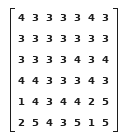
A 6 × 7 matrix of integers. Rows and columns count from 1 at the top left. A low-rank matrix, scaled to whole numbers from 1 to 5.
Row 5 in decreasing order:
5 4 4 4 3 2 1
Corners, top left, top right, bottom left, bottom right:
4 3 2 5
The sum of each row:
23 21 23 24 23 25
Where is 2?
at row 5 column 6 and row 6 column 1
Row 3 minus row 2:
0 0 0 0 1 0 1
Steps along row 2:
same same same same same same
